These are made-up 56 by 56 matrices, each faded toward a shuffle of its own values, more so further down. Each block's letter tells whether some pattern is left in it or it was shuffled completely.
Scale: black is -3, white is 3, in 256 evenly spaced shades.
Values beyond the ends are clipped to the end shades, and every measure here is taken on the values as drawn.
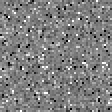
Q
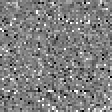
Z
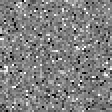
Q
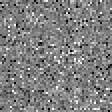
Z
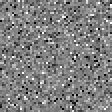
Q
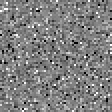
Q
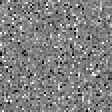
Q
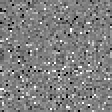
Z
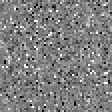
Z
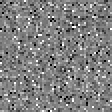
Z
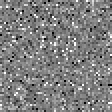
Q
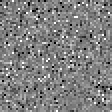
Q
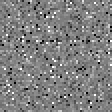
Z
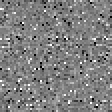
Z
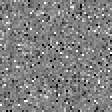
Q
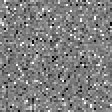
Q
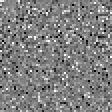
Z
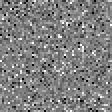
Z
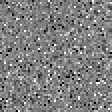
Z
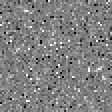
Q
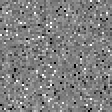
Q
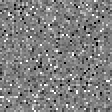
Q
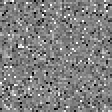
Q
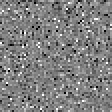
Z
